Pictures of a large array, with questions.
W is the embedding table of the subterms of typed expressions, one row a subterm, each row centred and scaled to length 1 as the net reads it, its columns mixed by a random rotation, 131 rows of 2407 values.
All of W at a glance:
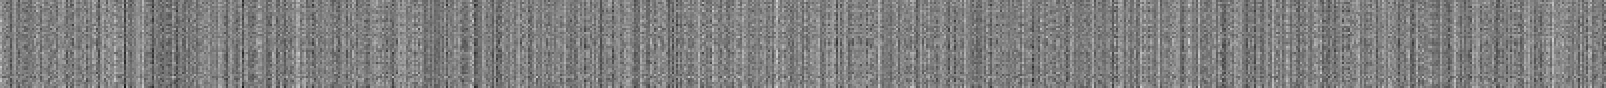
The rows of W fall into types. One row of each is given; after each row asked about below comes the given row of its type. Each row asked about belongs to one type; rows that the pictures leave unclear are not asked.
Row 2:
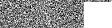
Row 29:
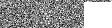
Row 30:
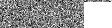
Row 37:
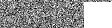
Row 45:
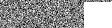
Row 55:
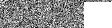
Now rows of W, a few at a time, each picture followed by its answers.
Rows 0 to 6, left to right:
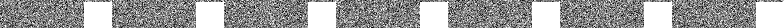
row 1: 37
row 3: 55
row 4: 55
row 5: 2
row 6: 2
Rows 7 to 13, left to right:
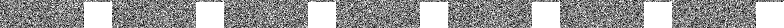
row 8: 30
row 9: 29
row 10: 45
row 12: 2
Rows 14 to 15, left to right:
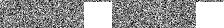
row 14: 37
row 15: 29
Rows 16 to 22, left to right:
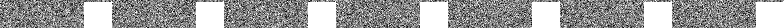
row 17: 2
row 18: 30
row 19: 37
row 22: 2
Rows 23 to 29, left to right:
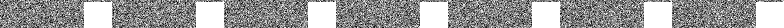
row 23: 45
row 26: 29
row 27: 45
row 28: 30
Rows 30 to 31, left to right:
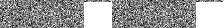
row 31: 30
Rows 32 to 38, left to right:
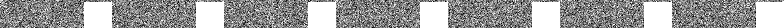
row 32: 55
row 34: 29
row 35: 37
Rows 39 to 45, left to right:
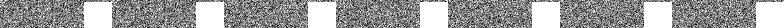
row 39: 55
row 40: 55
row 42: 30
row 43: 45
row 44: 45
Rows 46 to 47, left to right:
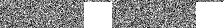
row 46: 2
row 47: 55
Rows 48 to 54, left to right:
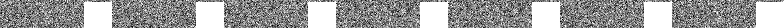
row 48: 29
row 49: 29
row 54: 29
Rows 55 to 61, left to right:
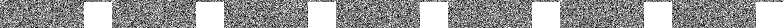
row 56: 55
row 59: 55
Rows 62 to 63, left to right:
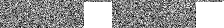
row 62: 29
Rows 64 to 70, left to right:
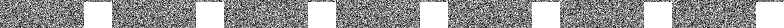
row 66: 30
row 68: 45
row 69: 37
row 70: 55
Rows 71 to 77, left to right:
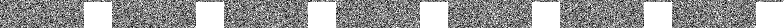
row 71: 45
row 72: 29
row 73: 30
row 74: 55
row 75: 29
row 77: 29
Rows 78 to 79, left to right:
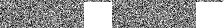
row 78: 30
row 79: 2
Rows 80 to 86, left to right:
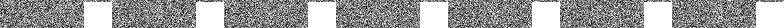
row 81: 29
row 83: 2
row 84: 29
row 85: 30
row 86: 29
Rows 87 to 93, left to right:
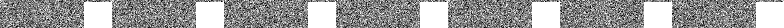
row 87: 29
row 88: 37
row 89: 45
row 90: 37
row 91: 37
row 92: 2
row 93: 30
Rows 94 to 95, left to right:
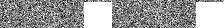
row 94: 30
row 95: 29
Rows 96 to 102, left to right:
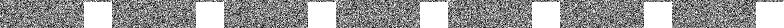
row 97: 45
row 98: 37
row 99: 37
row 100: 55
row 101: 45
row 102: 2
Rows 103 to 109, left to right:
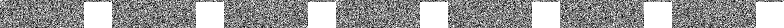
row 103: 55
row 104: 45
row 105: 29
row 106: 55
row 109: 29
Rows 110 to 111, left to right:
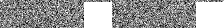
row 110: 45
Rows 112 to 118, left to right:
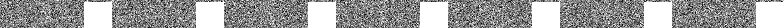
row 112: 29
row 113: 37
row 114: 2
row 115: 29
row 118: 37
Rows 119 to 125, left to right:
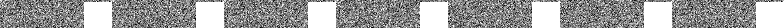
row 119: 37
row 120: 45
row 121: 37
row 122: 55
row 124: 55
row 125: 37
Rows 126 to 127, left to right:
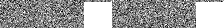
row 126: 2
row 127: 37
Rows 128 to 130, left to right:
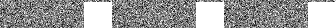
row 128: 37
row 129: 2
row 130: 30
